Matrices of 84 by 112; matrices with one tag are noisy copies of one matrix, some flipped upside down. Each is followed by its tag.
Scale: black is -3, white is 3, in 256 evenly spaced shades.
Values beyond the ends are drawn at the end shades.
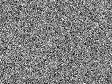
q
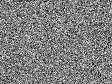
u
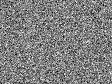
u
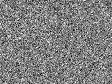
q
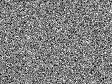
u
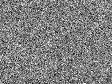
q
